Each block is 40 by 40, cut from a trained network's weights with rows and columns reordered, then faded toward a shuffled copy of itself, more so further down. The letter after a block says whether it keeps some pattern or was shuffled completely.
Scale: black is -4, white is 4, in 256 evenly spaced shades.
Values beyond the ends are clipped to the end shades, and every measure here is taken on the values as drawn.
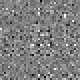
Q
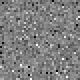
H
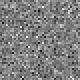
Q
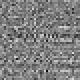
Q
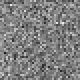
H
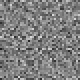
Q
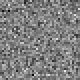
H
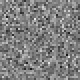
H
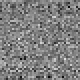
Q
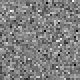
H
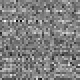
Q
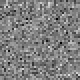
H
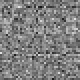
Q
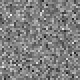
H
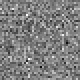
Q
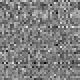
Q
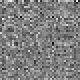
Q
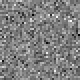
H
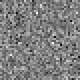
H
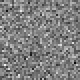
H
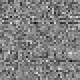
Q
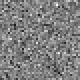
H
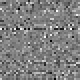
Q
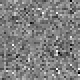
Q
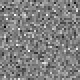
H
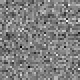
Q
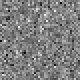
H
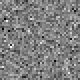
H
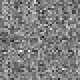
Q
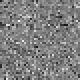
Q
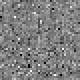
Q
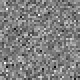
H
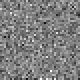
Q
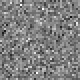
H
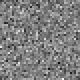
H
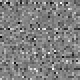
Q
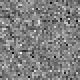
Q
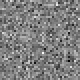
H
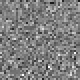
Q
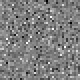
H
